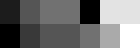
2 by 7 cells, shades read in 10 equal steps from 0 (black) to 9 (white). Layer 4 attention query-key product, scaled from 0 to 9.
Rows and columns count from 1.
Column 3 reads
4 3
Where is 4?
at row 1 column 3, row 1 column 4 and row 2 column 5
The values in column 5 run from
0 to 4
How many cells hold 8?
2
